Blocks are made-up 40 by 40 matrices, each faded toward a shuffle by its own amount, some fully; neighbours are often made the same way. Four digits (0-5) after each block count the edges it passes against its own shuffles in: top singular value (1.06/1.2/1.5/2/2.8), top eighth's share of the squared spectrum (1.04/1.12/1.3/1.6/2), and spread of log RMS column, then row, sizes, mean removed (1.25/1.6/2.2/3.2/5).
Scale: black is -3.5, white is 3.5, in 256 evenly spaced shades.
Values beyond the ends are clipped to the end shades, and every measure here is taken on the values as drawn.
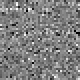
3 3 1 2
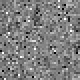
1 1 1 0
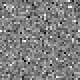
0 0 0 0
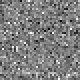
0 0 0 1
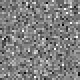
0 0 0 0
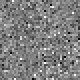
0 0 0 0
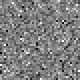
0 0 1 0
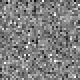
0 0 0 0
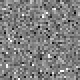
0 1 0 0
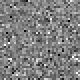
2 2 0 1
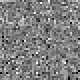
3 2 1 1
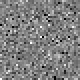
0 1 0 1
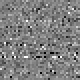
2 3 0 2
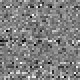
1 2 0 3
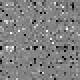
3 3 1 1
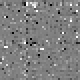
3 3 0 1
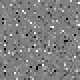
2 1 0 0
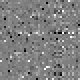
3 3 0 0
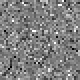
2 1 0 0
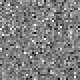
2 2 0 0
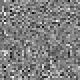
3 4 2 2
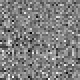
3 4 2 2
